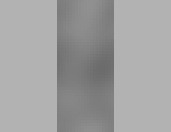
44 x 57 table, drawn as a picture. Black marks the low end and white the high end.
It is made of 1 by 3 panels. Panel 1,1: high, flat. Panel 1,2: middling, smooth, faint in contrast. Panel 1,3: high, flat.
